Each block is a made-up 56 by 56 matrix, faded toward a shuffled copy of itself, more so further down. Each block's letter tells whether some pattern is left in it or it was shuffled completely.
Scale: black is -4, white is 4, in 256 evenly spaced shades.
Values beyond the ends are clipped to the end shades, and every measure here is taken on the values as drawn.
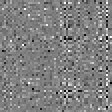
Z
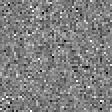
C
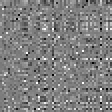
Z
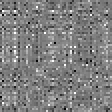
Z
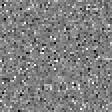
C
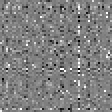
Z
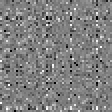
Z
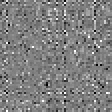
Z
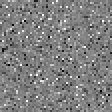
C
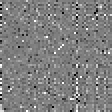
Z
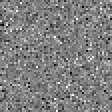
C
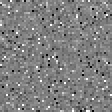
C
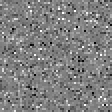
C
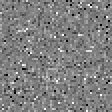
C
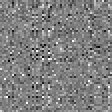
Z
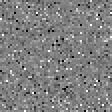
C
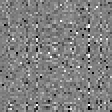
Z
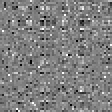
Z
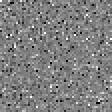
C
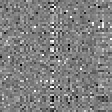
Z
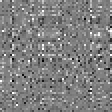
Z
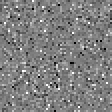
C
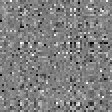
Z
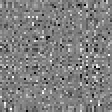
Z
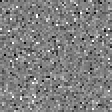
C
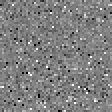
C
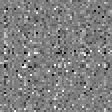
Z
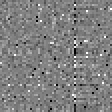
Z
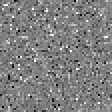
C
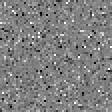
C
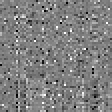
Z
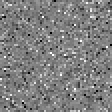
C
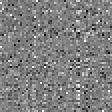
Z
